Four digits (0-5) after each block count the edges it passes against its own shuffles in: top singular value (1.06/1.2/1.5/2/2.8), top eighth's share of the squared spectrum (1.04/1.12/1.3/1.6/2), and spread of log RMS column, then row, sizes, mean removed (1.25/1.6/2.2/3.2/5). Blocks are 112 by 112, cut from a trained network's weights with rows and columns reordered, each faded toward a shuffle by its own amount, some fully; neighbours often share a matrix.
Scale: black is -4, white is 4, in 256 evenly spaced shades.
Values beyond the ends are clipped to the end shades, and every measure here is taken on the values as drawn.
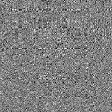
4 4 2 3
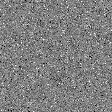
1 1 0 0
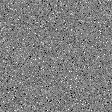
0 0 0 0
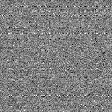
4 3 1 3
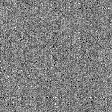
3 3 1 2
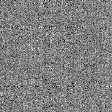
3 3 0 2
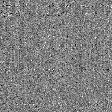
3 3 1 2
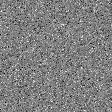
1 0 0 0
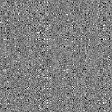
4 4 3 3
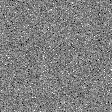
0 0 0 0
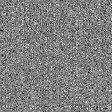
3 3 1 2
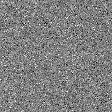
2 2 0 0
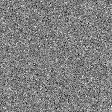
0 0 0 0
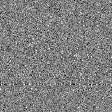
3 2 0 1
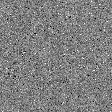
1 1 0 1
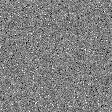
0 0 0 0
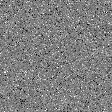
1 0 0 0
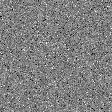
0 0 0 0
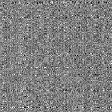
4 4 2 3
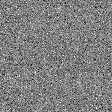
2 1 0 0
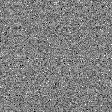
3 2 0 1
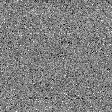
3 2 0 1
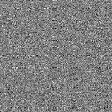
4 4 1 2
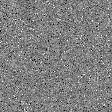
2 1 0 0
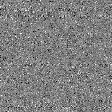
3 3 0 2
